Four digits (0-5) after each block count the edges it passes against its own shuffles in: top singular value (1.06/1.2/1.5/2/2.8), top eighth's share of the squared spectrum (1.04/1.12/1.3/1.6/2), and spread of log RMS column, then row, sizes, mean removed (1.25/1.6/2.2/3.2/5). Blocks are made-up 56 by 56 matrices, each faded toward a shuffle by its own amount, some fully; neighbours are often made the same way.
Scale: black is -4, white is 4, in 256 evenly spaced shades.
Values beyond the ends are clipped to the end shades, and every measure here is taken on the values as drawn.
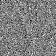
2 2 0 1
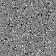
0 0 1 0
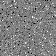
0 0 0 0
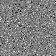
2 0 0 0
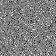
3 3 1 0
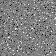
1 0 0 0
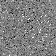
0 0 0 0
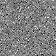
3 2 1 0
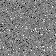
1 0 0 0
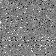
2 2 0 1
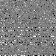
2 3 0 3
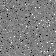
0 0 0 0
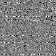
2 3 1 3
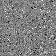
0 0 0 0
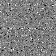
1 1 0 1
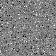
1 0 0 0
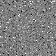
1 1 0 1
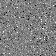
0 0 0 0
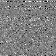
2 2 1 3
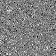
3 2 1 0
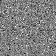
1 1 0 0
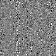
1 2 3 0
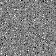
1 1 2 0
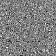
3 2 0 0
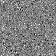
2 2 0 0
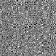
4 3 1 1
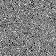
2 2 0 0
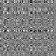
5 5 3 3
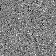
1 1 0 0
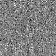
3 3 1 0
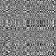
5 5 3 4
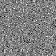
3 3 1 0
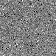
2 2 0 0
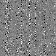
2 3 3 0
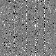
2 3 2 0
